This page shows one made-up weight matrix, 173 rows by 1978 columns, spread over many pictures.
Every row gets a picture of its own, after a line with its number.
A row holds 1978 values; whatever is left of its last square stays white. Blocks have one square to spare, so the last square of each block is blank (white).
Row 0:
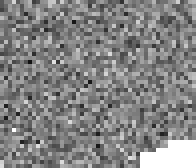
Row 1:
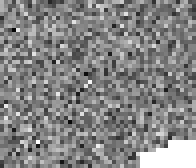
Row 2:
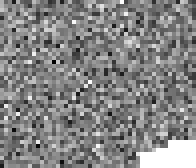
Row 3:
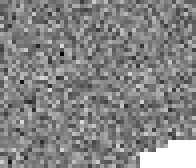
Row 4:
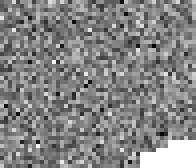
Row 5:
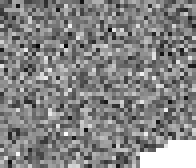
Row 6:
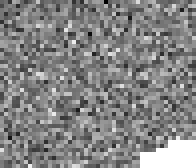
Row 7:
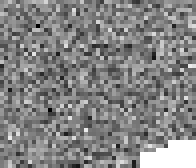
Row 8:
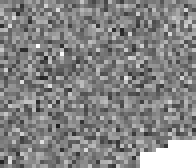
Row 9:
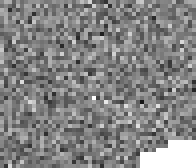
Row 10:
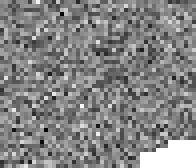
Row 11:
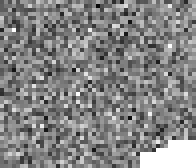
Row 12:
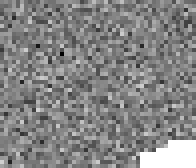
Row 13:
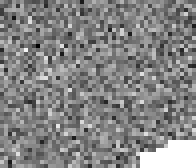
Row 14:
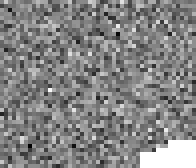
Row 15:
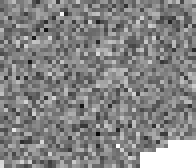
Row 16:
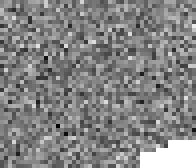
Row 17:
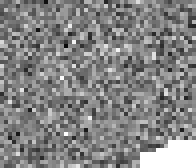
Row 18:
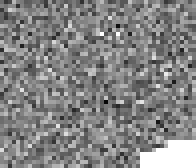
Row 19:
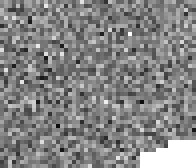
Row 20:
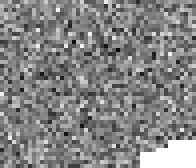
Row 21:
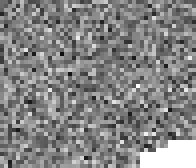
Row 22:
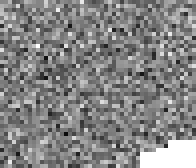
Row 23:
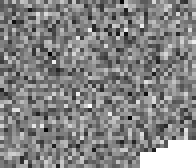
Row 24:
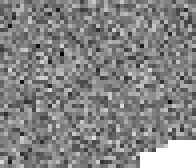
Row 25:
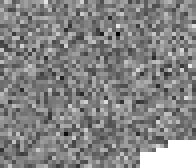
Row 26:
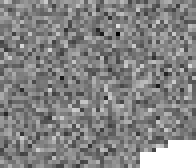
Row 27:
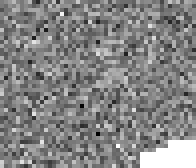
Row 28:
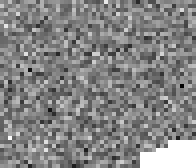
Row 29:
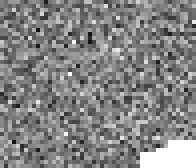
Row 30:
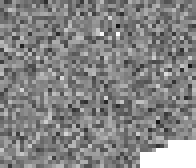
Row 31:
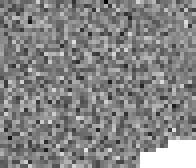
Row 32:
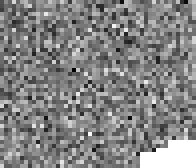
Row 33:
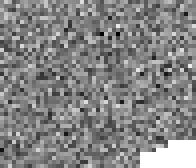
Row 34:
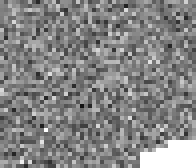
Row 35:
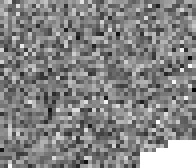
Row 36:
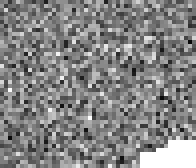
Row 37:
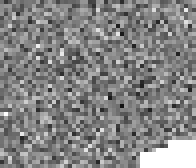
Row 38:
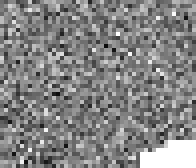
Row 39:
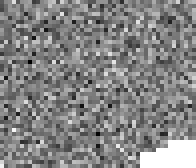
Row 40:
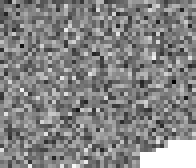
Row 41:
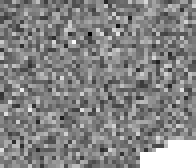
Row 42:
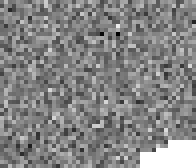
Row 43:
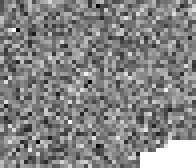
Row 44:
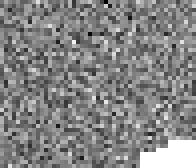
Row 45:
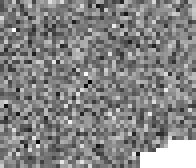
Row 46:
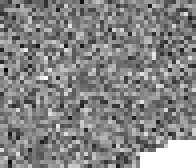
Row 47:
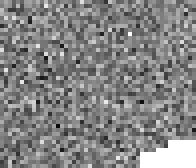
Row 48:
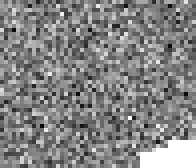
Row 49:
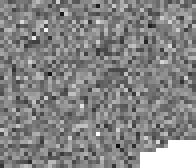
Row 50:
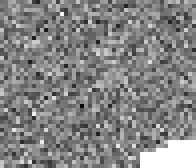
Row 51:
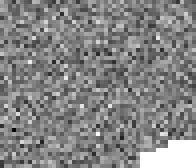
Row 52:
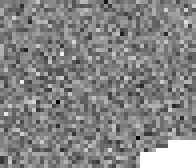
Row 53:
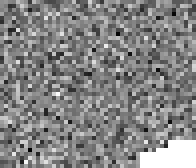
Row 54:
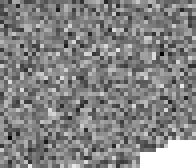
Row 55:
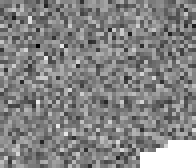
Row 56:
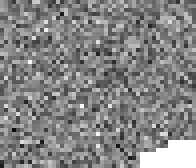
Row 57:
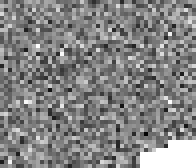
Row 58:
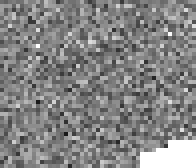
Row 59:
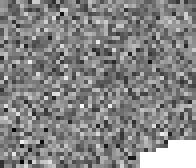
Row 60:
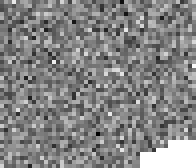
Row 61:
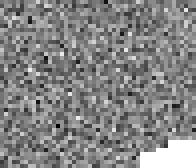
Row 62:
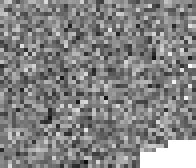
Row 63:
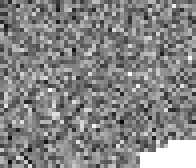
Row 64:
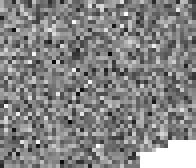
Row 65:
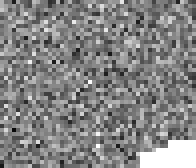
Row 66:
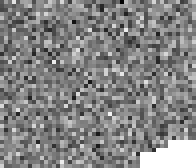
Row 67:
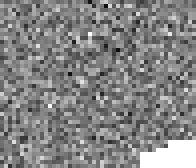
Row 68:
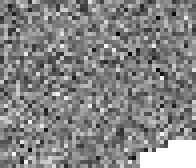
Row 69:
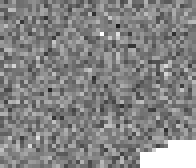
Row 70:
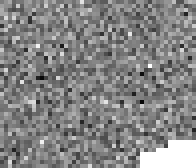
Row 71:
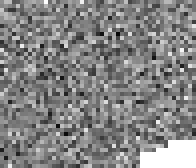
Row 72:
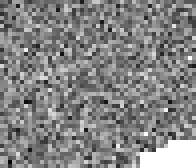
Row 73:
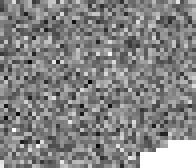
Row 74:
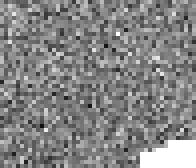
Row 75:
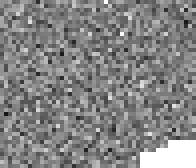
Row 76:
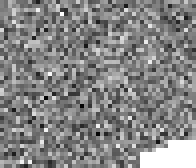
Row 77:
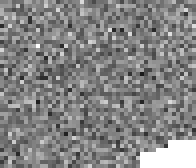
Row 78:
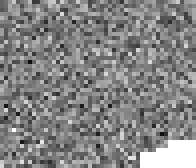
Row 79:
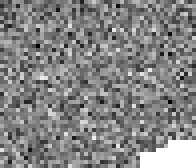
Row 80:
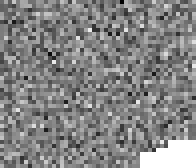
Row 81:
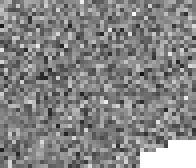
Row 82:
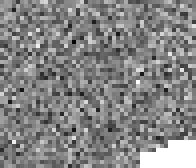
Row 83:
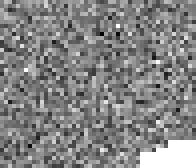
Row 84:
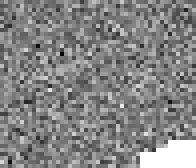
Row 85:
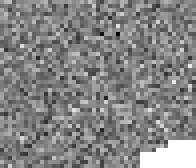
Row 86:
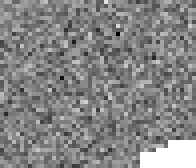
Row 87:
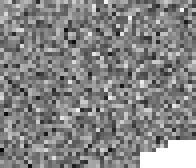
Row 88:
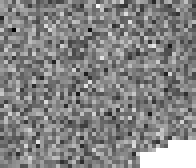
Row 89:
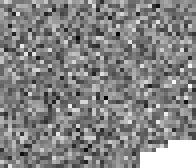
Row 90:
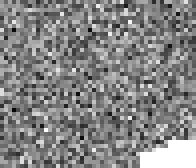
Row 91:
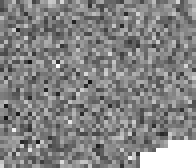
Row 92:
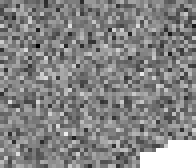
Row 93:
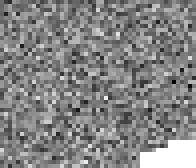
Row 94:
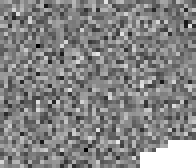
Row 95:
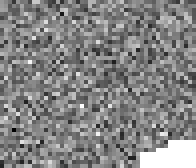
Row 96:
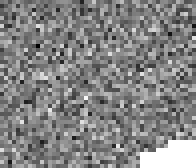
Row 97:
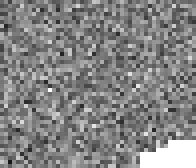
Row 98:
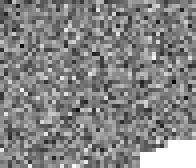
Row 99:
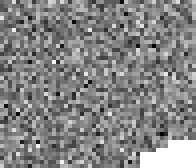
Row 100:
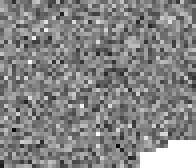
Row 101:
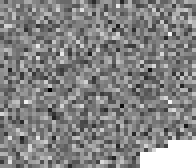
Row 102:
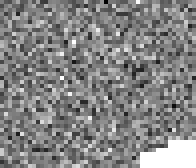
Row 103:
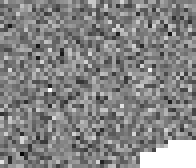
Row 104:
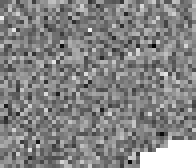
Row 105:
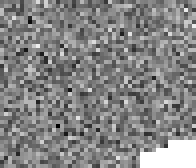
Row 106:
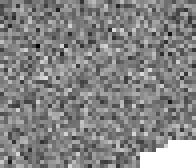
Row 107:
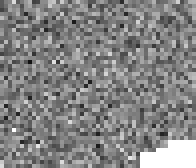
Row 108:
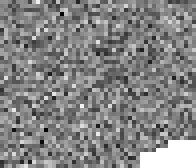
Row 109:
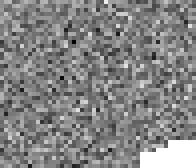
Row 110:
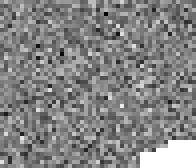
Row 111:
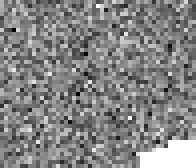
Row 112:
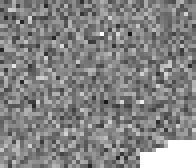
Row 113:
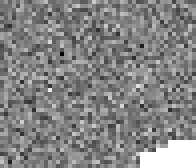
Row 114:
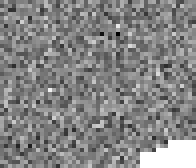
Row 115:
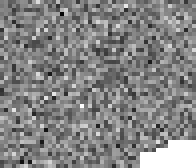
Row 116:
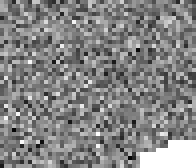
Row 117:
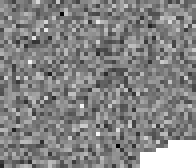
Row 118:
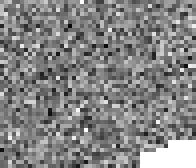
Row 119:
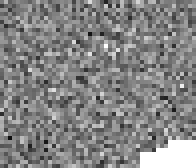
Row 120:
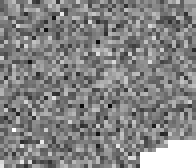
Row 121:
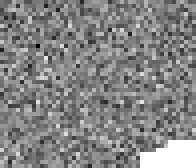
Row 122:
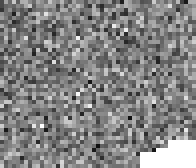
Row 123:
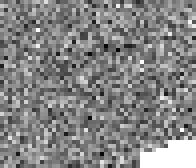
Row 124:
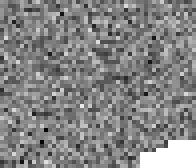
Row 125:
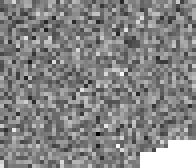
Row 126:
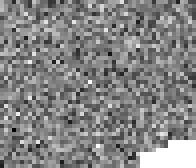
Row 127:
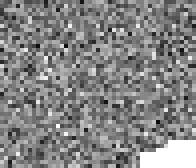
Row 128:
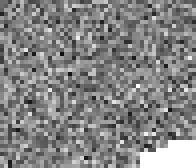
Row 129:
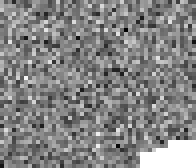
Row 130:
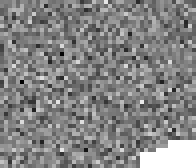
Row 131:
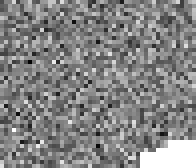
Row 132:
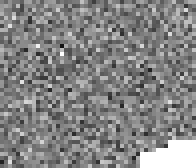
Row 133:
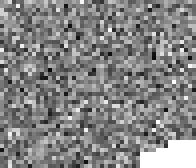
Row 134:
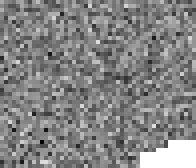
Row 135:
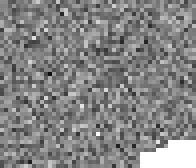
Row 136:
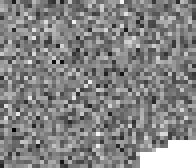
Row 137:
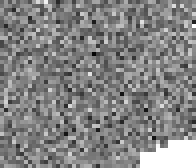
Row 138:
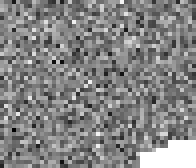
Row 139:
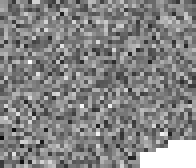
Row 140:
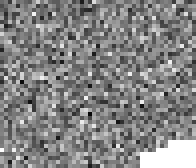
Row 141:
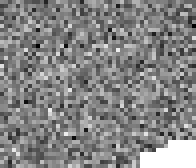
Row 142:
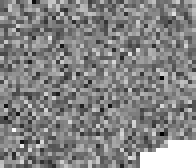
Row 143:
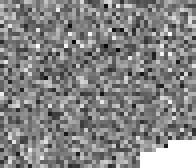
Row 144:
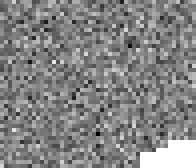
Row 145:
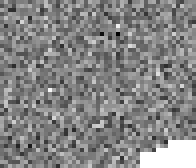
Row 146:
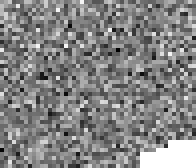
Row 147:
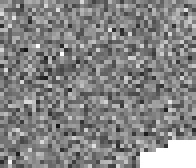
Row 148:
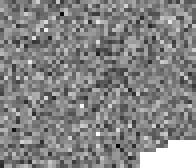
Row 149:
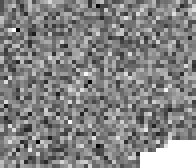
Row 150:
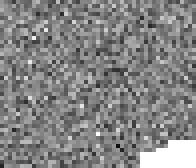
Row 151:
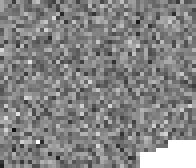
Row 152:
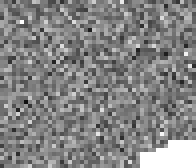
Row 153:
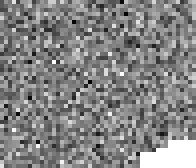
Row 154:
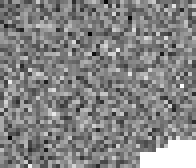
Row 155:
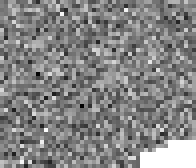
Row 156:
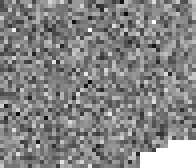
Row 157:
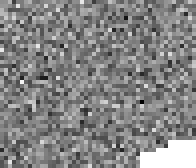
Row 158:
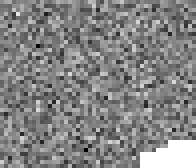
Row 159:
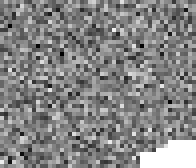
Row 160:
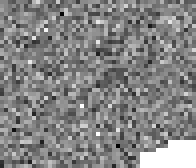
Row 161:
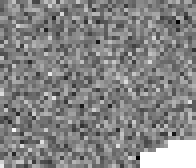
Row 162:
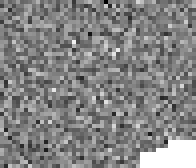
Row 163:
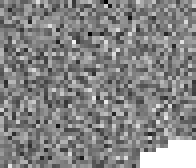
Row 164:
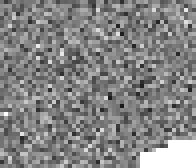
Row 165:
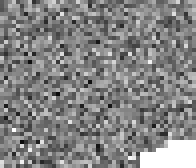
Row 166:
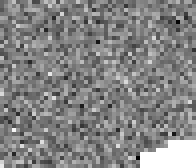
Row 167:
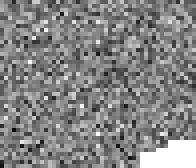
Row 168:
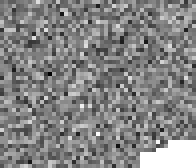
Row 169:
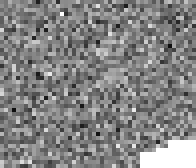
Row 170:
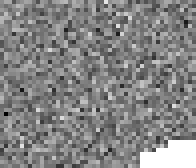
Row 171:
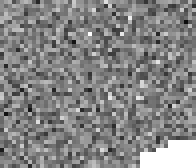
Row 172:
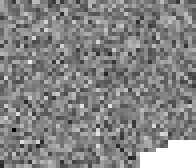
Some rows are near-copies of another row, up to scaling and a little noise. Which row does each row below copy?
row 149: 43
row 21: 128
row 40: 98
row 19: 47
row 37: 164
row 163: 44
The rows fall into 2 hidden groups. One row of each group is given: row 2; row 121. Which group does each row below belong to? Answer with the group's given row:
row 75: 121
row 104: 2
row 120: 2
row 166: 2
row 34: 2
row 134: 2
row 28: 121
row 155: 2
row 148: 2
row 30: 121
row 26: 121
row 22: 121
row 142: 2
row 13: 121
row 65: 2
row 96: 121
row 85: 121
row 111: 2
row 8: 121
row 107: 2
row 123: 121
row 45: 2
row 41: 121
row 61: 121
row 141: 121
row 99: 2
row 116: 2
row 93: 121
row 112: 121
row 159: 121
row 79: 121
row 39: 2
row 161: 2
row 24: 121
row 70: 121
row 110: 121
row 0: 2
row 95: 2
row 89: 121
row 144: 2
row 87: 121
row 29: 121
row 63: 121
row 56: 2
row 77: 121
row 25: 121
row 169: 2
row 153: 2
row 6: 121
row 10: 2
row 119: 121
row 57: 121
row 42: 121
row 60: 2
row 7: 121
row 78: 2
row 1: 2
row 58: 121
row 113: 121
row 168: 2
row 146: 121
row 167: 2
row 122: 2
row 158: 121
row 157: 121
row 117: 2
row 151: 2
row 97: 121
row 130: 121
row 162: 121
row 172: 2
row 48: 2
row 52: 121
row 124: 2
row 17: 121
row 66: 2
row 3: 121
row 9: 121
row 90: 2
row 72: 121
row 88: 2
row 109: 121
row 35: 121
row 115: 2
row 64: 2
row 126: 2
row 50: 2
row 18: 121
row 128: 121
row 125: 2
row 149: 2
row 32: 2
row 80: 2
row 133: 121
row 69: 121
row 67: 121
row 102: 121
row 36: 121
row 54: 121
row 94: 121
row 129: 2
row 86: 121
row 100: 2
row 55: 121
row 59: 2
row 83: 121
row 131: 2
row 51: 2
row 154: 121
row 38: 2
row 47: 121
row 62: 121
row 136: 2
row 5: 121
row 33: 121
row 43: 2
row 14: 121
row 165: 2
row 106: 121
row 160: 2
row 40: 121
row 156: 2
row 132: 121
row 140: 121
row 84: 121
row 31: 121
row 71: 121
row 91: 2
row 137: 121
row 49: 2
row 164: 121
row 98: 121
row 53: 2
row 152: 2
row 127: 121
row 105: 121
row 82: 121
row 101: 121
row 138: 2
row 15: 2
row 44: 121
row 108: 2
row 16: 121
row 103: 121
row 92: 121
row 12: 121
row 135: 2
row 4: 2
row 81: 121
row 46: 121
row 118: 121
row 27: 2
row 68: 2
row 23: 2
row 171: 121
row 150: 2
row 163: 121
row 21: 121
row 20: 121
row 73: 2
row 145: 121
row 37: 121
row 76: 2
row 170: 121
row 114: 121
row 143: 121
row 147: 121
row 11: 2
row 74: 2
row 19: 121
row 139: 2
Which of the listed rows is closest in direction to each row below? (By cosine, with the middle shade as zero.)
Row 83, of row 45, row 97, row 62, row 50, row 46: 62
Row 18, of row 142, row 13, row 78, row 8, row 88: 13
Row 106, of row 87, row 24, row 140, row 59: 24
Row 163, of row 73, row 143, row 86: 73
